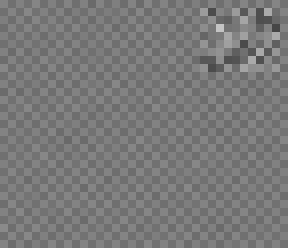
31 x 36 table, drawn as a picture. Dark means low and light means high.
No row or column stands out. The field is checkered. On average the colour sits 50% of the way up the scale. Values change most from cell to cell in the top right. In the top right lies a patch that is rougher than the rest. There is no overall slope.
